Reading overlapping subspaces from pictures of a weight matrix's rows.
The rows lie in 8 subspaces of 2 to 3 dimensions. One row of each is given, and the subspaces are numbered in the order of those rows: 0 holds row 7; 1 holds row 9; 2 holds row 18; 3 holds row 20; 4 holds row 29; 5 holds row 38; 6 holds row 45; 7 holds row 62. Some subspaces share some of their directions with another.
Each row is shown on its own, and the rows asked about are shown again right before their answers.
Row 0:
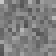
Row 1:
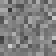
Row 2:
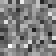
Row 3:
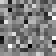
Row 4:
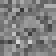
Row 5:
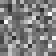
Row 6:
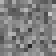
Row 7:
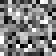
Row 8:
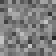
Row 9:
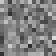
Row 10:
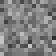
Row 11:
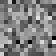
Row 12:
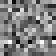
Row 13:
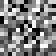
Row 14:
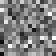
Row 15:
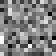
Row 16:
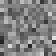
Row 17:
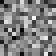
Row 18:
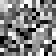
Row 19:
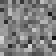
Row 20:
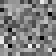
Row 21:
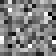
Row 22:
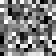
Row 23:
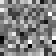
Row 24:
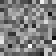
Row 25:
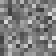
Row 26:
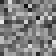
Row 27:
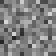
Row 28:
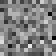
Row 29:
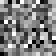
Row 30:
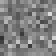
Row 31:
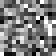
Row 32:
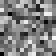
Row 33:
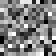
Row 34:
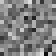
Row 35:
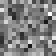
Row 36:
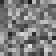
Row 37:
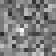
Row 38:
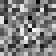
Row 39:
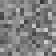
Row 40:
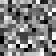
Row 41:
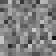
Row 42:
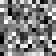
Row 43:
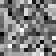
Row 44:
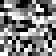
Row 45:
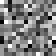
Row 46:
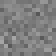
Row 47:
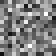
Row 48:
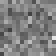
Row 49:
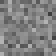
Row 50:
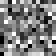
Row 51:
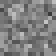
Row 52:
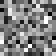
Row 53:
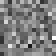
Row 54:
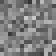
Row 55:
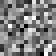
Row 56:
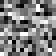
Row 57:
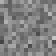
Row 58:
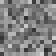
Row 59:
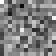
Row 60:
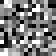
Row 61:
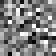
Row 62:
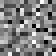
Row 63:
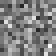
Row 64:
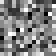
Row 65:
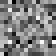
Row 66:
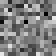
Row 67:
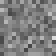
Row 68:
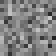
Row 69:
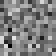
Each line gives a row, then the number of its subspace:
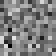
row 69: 3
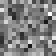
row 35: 4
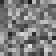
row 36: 7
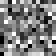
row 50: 3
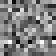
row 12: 3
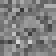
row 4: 3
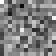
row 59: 1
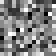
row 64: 5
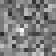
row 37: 2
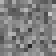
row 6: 5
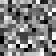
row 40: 0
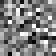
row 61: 7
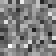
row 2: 4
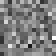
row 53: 4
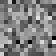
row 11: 3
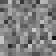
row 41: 4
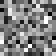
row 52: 4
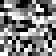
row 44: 6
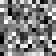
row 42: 0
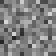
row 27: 1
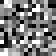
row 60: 4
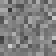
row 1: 5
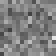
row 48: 3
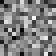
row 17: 1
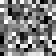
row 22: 0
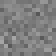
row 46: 3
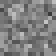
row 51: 4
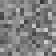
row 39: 7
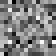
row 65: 3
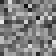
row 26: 6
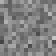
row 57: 6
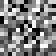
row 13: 5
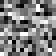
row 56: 6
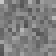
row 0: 1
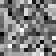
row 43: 2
